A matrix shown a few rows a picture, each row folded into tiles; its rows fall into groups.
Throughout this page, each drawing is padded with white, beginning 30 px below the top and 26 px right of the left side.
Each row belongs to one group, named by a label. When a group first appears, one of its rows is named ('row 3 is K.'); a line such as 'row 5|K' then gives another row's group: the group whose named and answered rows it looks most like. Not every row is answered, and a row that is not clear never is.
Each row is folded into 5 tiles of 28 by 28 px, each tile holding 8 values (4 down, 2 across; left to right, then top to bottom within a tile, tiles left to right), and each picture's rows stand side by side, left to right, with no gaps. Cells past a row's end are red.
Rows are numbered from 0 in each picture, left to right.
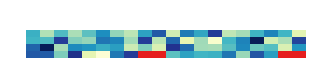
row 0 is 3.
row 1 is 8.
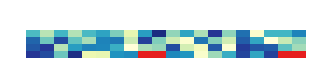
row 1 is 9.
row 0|3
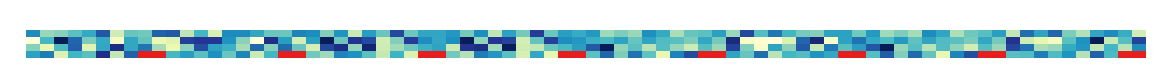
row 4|3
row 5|8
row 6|3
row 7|8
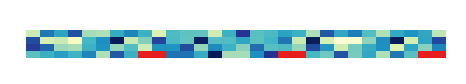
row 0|8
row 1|3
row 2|8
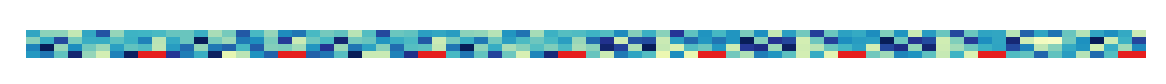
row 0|3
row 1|3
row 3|3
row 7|8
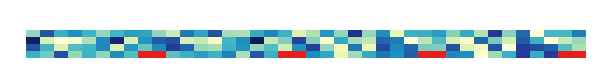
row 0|8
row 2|9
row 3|9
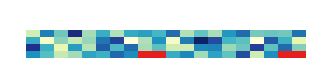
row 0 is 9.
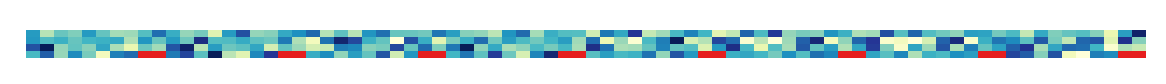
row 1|3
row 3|3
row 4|8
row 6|8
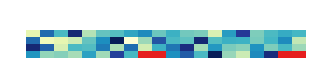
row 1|3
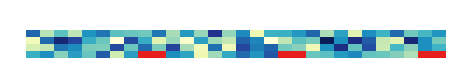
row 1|9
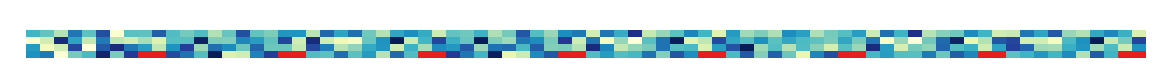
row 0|9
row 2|8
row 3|3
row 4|8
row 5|3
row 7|8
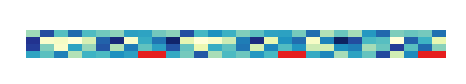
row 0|8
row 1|8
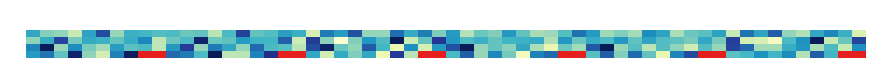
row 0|3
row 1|3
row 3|3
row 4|3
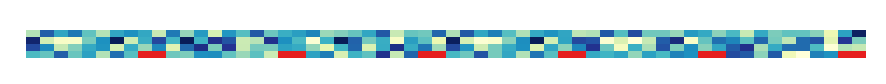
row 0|8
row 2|9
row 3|8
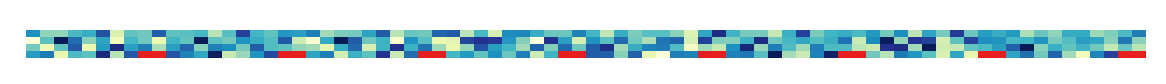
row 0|9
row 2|9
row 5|3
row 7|3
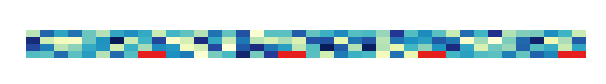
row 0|8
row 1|9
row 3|8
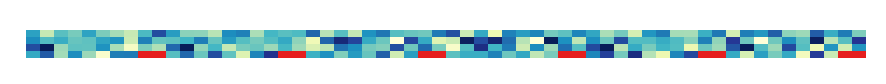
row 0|3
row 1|3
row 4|3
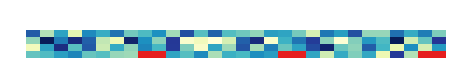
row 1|8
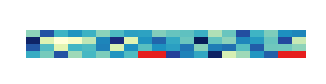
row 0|8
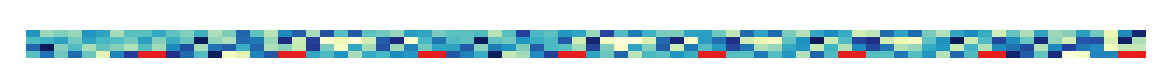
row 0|3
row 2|8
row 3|3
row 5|8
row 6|8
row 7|3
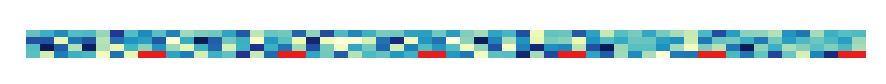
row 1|9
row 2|8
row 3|9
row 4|3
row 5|3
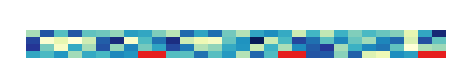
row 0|8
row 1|8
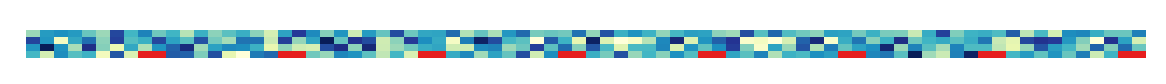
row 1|3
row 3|9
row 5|8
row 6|3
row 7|9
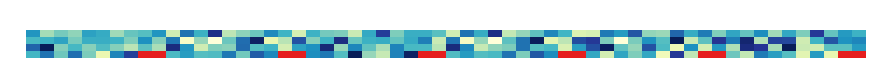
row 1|8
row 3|8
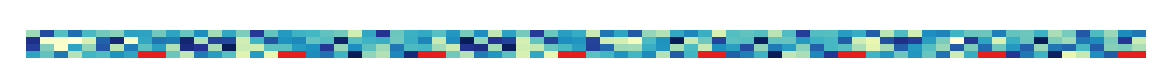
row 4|8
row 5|3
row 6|9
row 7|3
